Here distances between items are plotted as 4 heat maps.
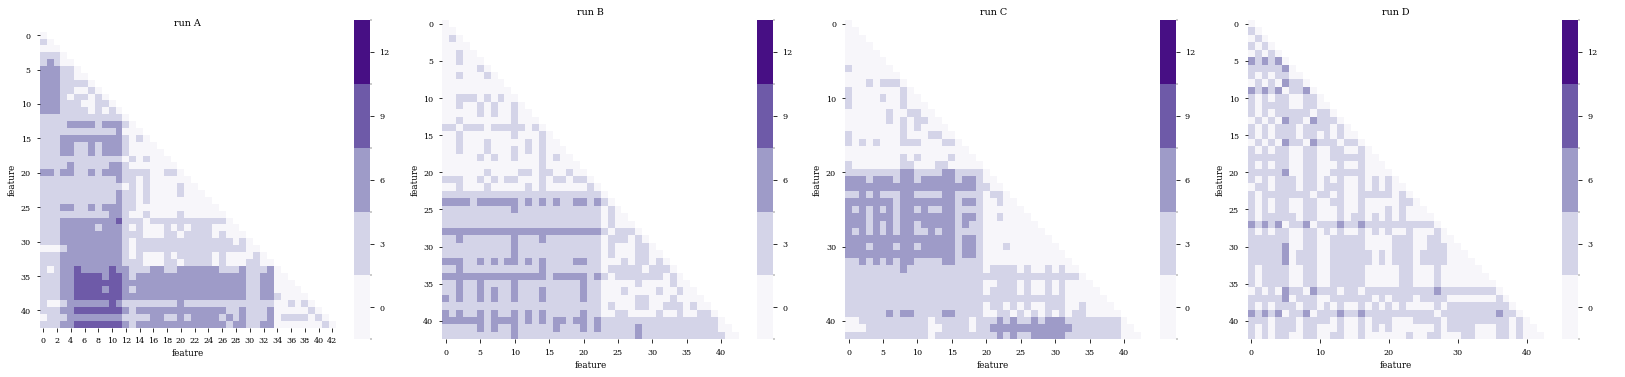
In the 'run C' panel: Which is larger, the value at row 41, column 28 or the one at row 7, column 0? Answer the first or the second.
the first
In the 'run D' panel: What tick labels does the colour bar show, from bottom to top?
0, 3, 6, 9, 12
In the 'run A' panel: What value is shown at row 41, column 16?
6
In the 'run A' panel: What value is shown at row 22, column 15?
3
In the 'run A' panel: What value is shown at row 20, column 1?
6
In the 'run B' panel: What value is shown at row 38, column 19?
3
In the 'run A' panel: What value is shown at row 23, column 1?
3
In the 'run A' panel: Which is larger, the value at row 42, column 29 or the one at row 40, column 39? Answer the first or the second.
the first
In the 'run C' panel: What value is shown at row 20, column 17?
3
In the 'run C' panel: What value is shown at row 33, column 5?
3
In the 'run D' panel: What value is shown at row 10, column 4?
3
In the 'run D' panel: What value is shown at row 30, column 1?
3
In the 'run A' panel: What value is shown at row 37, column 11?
9
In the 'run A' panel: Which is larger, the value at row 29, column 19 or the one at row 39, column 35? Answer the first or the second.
the first
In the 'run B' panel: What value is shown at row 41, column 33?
3
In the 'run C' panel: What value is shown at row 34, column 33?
3
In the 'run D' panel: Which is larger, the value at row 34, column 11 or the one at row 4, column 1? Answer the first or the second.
the second
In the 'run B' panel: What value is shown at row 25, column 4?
3
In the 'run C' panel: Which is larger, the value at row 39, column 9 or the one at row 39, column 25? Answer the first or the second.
the first
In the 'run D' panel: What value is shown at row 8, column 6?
3
